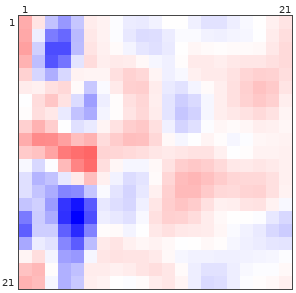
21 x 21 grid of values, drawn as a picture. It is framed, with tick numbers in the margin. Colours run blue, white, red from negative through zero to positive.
Lone odd cells: none. Histogram: skewed, a long tail of low values. Ninth with the lowest average: bottom left. Mirror symmetry: none. Seam: vertical, 30% of the way across, the right part calmer.
